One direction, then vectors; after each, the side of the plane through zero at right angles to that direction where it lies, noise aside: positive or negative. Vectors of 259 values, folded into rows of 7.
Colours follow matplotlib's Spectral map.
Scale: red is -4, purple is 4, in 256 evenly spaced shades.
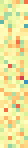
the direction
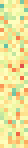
positive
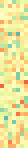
negative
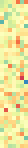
positive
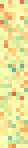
negative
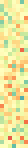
positive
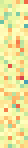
positive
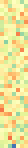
positive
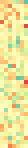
negative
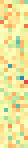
negative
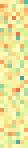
negative
